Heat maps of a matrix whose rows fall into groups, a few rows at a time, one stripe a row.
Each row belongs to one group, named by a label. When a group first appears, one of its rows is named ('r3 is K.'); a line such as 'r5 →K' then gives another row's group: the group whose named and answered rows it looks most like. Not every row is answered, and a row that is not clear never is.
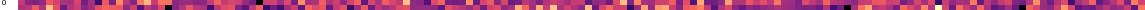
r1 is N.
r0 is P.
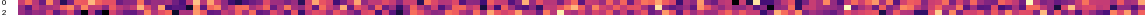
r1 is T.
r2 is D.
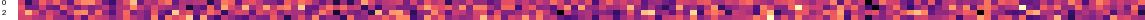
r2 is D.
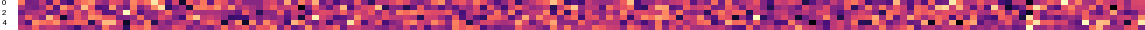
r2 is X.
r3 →N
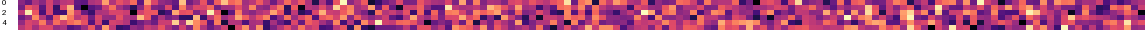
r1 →D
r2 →D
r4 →N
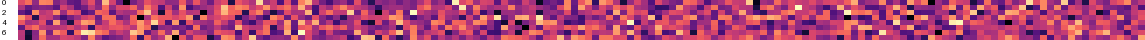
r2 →T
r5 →T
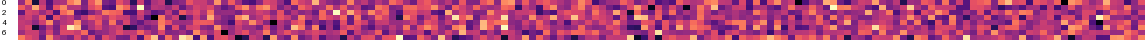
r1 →T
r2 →D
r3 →T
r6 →T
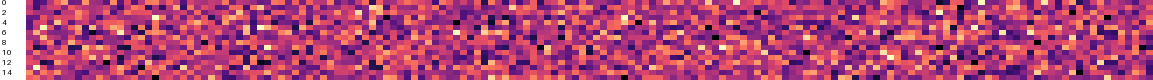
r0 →P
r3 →T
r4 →N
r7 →X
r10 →N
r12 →P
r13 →D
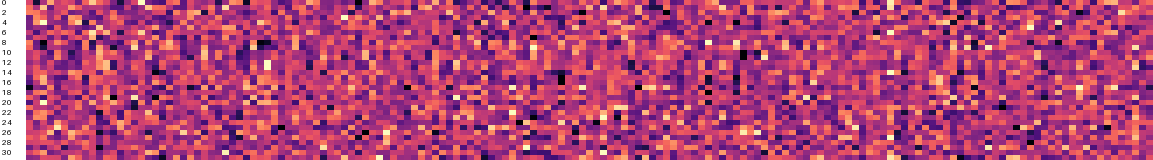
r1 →T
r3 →D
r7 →T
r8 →P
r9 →P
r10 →N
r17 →T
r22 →T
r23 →T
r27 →T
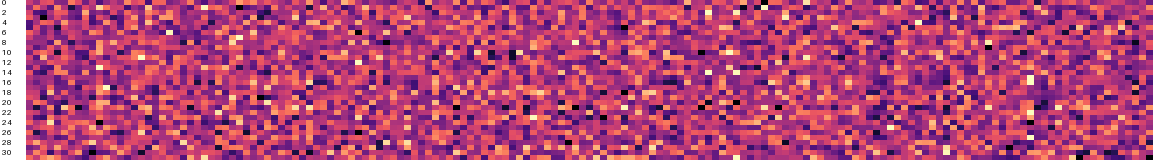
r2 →P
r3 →P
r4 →T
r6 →T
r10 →X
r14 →P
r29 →N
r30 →D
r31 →X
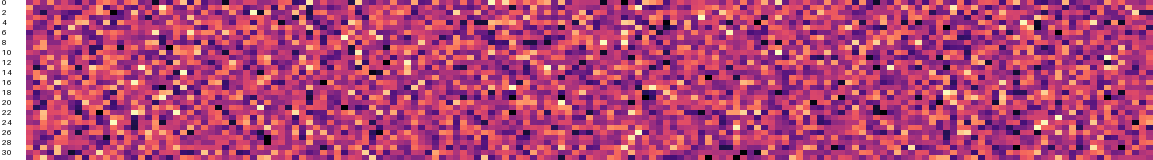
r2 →P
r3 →D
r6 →N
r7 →D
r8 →T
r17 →T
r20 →P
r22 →X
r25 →X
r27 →P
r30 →N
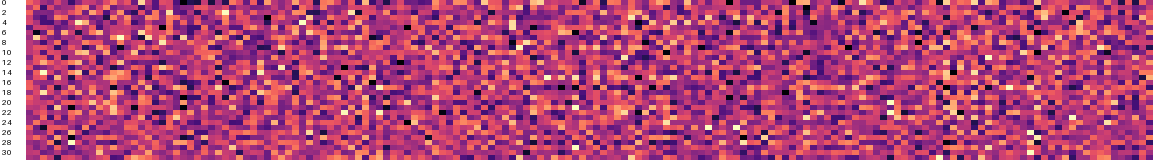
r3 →P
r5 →T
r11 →T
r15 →N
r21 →N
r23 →X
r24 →T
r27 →N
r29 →N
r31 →X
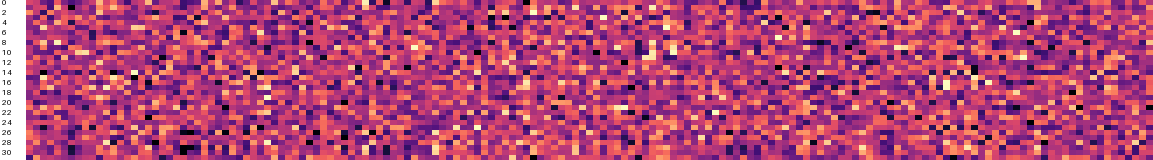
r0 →N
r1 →N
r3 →T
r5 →X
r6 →D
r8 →N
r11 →T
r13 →T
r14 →P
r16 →N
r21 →X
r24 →N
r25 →P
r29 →N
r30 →N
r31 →T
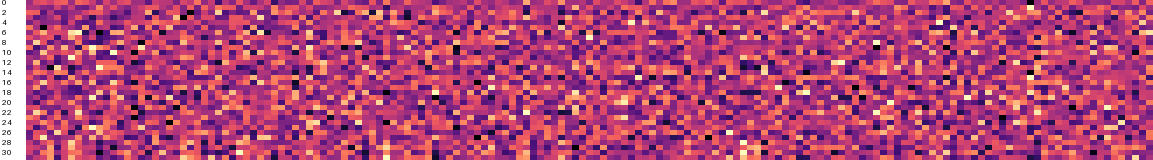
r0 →N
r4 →P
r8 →D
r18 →N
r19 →T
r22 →D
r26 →N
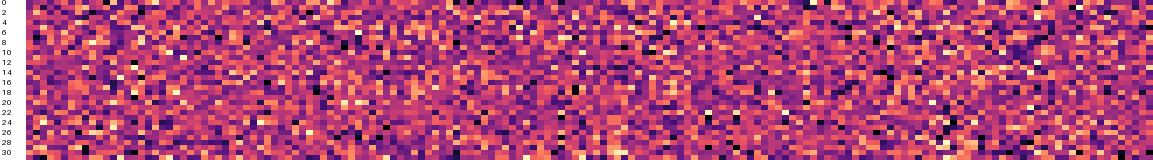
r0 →P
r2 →D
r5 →X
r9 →D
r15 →D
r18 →X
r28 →N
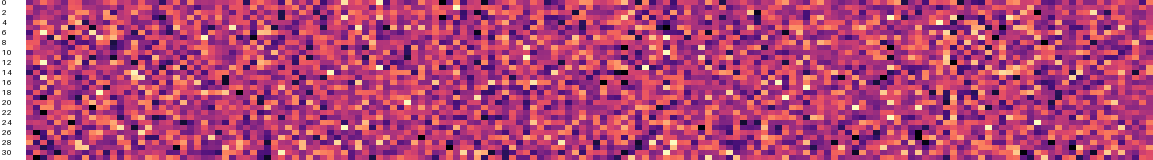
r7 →N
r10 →T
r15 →X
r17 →X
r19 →P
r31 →P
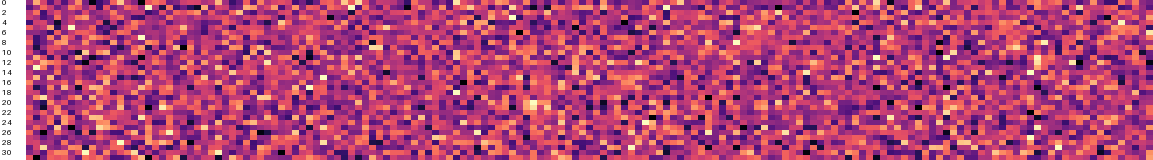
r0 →D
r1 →T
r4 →X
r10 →P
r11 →D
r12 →X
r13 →D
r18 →P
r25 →N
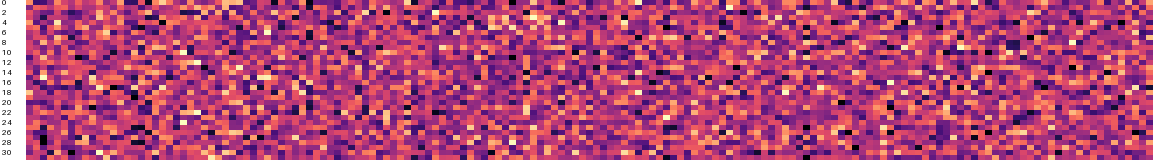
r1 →N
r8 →X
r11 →X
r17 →P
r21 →D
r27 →P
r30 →N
